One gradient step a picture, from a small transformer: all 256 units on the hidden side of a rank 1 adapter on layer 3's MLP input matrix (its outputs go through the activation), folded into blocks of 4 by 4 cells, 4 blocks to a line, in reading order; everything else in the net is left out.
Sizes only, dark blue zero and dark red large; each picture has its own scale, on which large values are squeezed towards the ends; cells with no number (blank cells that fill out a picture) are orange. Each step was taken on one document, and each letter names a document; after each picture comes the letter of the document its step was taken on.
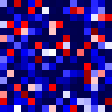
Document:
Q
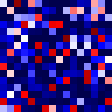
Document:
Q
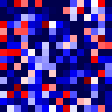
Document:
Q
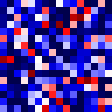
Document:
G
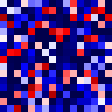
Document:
G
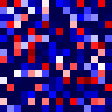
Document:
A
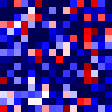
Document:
Q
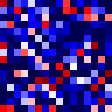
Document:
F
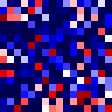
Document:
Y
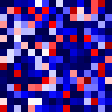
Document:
G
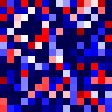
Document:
Y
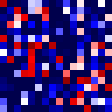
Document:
A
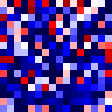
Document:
G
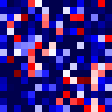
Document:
A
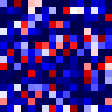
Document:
Q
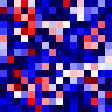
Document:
F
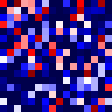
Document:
A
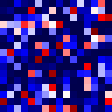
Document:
Q
